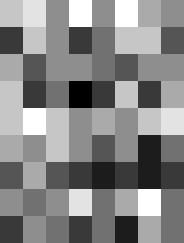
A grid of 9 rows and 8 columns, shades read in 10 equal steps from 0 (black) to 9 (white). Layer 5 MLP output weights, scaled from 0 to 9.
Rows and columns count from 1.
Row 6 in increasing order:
1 3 4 5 5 5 6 7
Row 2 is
2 7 5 2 4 7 7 3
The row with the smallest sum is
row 7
